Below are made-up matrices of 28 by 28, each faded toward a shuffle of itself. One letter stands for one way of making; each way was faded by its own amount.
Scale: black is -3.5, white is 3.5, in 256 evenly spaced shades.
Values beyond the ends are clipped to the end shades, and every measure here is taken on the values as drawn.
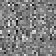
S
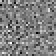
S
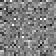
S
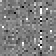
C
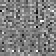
S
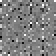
C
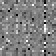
C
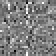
S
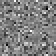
S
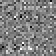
S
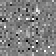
C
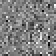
S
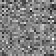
S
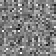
S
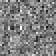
S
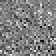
S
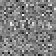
S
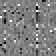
C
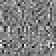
S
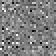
C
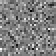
S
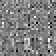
C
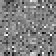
C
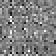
C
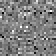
S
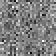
S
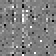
C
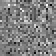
S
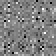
C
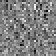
S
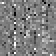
C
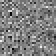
S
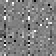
C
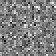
S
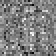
S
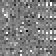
C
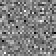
S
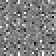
C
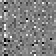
C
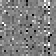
C
